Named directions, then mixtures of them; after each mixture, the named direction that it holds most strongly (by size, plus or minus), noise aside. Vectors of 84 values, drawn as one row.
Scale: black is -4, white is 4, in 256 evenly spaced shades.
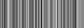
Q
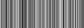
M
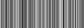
M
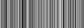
M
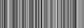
Q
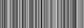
Q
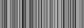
Q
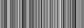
Q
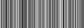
M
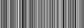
M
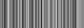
Q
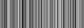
Q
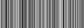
M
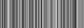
Q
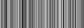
M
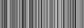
Q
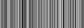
M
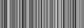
Q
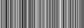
M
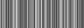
M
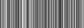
M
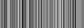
Q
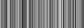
M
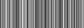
M
